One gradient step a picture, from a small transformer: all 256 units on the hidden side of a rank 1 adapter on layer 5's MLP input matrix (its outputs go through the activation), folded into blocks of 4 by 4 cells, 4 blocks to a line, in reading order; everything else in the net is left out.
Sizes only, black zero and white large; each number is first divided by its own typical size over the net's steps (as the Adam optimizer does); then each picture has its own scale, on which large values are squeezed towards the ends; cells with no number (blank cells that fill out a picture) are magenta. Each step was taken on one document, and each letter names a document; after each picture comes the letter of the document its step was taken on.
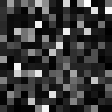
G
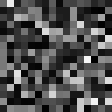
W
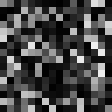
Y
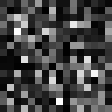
W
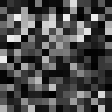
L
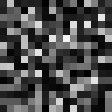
W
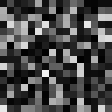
L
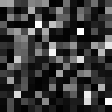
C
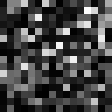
G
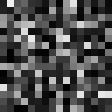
L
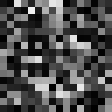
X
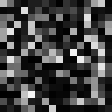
Y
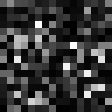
C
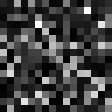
C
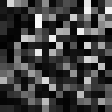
G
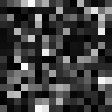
G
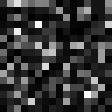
C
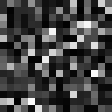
W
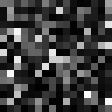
C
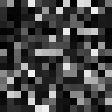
G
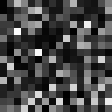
W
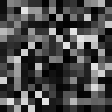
Y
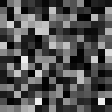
L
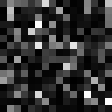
C
